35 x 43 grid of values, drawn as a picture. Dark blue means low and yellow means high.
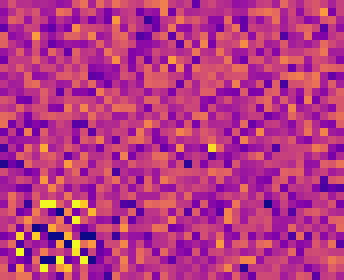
Odd patch: rougher, in the bottom left. Slope: none. Roughest part: bottom left. Stripes: none. Mirror symmetry: none. Grain: fine.
